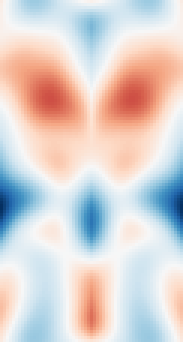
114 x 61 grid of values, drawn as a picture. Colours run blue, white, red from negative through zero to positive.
On average the colour sits 50% of the way up the scale. It is mirror symmetric from left to right. The field is smooth, with broad soft blobs. No lone cell stands out from its neighbours.
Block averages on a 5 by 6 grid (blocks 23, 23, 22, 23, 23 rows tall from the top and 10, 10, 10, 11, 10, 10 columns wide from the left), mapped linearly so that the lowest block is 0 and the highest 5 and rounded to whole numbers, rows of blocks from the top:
3 2 1 1 2 3 | 3 5 4 4 5 3 | 0 2 2 2 2 0 | 0 2 1 1 2 0 | 2 1 3 3 1 2
